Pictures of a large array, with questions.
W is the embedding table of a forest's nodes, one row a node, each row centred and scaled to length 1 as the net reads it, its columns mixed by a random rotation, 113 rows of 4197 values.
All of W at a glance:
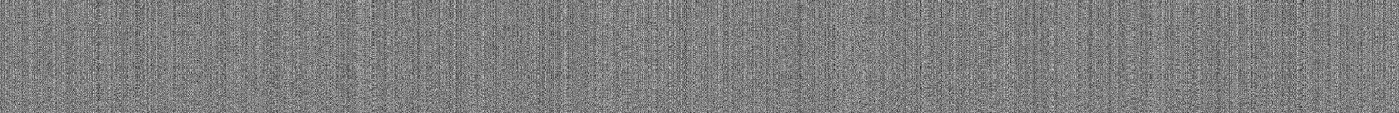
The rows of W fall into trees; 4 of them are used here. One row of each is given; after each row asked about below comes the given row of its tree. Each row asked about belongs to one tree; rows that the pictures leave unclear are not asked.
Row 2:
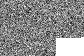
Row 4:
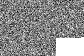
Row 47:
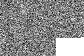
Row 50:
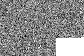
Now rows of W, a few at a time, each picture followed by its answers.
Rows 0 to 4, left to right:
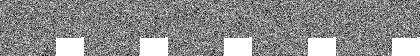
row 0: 2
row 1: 2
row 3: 4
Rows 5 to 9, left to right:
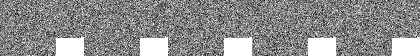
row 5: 2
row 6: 2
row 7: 2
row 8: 50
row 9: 47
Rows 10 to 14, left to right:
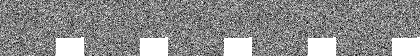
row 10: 2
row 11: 47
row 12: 2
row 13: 2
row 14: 50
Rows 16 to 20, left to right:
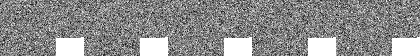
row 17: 50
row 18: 2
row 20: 47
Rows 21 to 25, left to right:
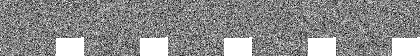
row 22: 50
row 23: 50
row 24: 2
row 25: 4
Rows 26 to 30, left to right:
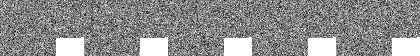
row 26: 2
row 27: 47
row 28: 4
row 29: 4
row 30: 47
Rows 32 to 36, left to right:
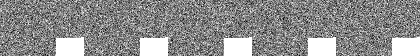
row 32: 2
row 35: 2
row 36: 4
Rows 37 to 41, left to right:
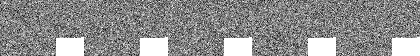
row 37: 4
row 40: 50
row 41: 4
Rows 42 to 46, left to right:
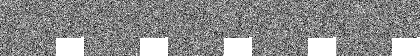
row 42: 2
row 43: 4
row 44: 2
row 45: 2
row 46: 47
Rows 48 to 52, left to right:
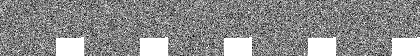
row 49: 47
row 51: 4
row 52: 2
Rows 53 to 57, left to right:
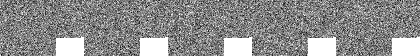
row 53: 47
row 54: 2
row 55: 47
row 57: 47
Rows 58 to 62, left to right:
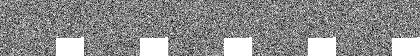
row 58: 2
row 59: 4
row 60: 50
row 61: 47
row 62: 50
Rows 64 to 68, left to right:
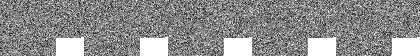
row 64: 4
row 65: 4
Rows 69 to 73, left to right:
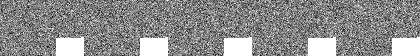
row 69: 4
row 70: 4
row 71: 2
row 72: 47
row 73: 47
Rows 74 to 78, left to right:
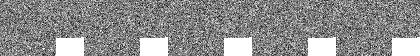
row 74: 2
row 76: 2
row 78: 2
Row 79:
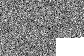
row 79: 47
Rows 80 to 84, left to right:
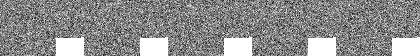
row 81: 50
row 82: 47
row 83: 47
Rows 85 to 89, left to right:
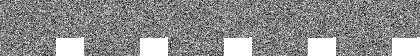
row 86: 47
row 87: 2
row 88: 2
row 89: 4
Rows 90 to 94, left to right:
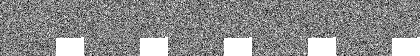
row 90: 4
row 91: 47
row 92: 2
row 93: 4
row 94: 47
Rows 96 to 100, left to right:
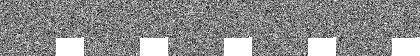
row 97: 4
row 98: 47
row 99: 4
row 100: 2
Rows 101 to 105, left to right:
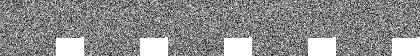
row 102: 47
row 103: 47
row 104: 50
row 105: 2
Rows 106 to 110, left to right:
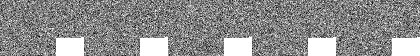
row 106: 4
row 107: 4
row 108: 47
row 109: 4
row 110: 2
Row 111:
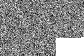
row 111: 2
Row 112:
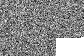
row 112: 47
